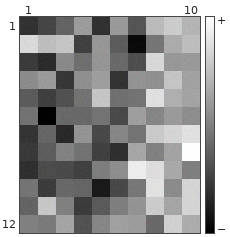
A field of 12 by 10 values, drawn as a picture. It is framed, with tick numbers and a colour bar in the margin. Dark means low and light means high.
Overall the values sit about 50% of the way up the scale. No regular stripes run through it. The right part is higher, past a seam about 70% of the way across. The middle left is the ninth with the lowest average.
